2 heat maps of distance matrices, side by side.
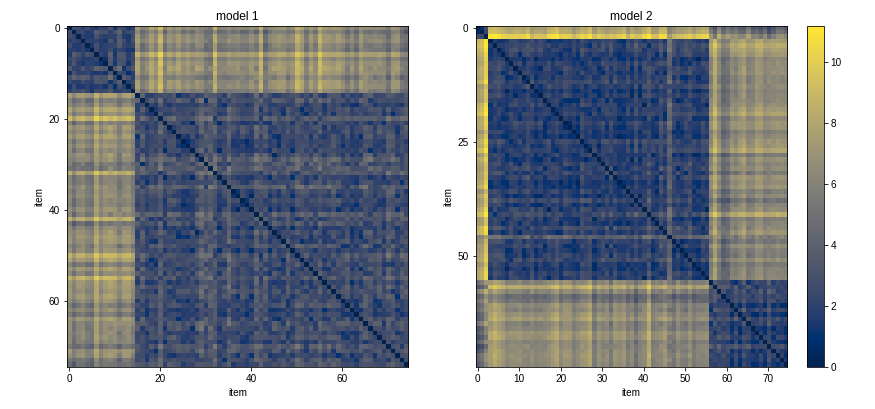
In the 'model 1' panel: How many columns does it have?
75
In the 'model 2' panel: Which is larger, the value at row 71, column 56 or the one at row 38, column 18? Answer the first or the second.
the second
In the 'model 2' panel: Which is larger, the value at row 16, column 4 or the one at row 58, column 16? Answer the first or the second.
the second
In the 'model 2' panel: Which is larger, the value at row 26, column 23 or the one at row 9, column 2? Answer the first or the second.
the second
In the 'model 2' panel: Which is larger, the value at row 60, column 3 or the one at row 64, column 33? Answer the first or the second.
the second
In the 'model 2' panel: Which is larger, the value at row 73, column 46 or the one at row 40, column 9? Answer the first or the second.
the first
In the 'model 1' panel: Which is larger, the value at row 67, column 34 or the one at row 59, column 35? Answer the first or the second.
the second
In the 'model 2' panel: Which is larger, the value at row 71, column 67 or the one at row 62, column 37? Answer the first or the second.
the second
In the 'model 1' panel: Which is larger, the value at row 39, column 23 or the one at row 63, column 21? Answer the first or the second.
the first
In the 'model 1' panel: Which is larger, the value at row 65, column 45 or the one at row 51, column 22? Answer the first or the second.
the first
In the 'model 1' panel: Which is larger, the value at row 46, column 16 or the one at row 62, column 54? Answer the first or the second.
the first
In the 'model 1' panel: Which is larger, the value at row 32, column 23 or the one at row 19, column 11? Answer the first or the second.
the second
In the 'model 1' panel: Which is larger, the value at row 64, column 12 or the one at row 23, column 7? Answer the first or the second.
the first
